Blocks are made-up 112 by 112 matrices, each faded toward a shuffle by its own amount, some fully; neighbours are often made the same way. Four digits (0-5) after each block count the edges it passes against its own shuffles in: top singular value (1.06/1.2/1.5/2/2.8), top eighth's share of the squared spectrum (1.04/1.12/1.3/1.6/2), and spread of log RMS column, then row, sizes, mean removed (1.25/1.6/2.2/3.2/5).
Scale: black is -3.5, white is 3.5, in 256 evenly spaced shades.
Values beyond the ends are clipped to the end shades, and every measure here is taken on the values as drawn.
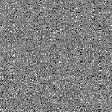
4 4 2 3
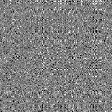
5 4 3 3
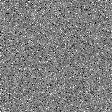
2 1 0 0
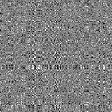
5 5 3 3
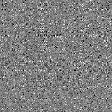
4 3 2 2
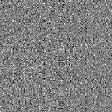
4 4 2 2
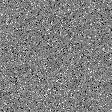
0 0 0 0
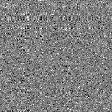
4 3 2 2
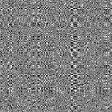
5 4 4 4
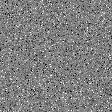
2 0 0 0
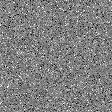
2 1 0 0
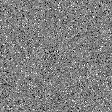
2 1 0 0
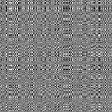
5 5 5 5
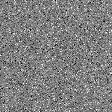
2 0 0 0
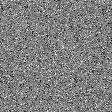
1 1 0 0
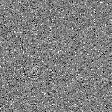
3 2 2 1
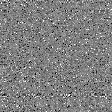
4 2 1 1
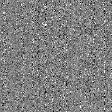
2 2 3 0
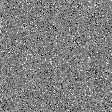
0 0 1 0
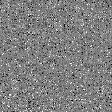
4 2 1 1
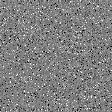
3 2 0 0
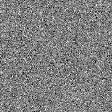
3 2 1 0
